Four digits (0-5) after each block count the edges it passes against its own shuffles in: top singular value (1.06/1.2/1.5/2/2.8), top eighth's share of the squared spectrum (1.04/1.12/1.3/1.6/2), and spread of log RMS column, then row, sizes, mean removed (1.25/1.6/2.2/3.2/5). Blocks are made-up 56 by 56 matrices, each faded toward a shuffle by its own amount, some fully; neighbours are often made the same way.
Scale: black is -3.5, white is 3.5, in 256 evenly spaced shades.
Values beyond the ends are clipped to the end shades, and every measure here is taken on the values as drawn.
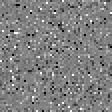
2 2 0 0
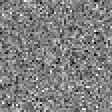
0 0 0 0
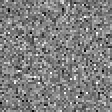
0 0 0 0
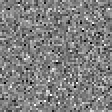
0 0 0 0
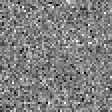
0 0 0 0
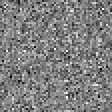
0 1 1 0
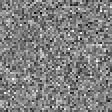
0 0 2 0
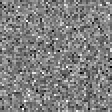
0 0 0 0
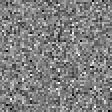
0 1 2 0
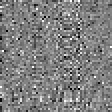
4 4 3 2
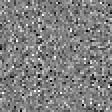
3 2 1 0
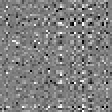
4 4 3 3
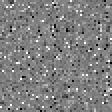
2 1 0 0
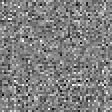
3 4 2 2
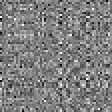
4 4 3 2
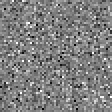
2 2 0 0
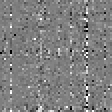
3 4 3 2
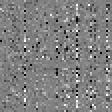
3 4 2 2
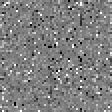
1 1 1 1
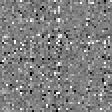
2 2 2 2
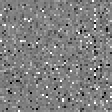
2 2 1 0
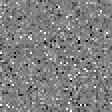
1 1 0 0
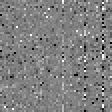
3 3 2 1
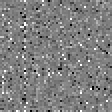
2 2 1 0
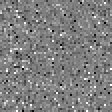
1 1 1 0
